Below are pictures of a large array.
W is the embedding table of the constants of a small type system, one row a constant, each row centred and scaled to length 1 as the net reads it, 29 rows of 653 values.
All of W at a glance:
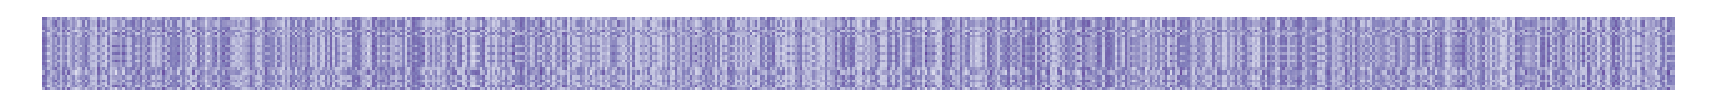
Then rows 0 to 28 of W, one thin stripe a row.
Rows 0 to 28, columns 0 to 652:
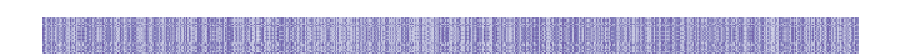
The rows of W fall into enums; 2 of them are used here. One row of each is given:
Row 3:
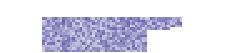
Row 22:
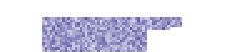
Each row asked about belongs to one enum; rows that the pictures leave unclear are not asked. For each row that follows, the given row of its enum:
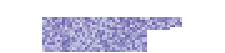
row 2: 3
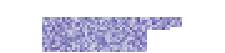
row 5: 22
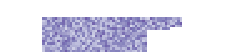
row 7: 3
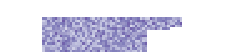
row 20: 3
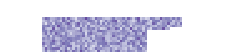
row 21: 22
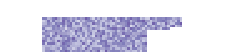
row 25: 3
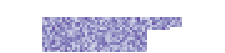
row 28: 22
